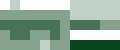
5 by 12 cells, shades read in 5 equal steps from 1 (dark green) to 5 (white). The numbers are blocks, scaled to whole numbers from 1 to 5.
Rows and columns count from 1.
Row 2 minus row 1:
-2 -1 -2 -2 -2 -2 -2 0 0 0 0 0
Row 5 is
3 3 3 3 4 3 3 1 1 1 1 1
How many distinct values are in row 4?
3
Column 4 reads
5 3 2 3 3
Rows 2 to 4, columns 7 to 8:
3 4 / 3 2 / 3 5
